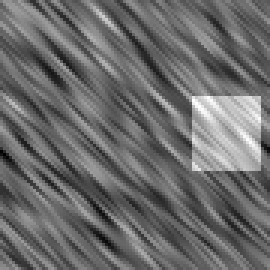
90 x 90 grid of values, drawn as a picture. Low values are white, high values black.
The ninth with the lowest average is the middle right. Overall the values sit about 60% of the way up the scale. In the middle right lies a patch that is lower than the rest. Streaks slant down to the right.
